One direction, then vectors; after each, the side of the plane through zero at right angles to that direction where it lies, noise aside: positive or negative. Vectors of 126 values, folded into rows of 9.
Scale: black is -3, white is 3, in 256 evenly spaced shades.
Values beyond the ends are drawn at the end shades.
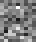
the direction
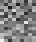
positive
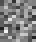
negative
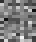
positive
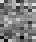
negative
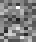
positive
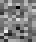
negative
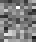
positive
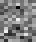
negative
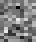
negative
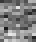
positive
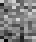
negative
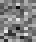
negative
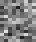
negative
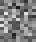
negative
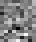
negative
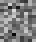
negative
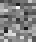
positive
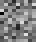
negative
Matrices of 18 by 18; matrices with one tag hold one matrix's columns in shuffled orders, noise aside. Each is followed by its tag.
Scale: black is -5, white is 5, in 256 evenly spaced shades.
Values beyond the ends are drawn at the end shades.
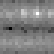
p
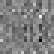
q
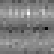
p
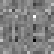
q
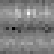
p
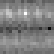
p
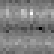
p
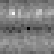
p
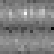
p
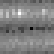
p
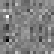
q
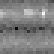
p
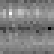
p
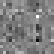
q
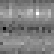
p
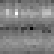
p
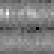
p
